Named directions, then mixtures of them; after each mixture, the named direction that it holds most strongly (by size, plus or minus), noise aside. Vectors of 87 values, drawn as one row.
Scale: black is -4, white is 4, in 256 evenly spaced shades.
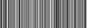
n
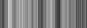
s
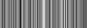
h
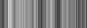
s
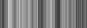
s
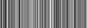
n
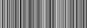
n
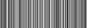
n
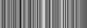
h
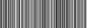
n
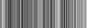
s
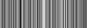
h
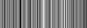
h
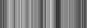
s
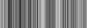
s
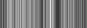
s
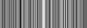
h
